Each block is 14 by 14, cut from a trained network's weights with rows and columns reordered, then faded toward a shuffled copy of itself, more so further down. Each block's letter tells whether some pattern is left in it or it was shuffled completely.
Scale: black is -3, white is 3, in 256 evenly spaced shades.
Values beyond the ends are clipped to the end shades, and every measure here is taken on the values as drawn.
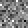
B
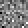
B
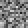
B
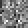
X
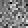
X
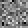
X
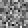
B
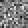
B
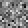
X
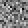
B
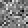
B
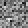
B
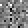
X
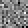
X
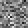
X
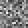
B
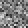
B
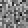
B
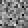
B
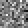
B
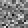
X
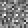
X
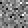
B
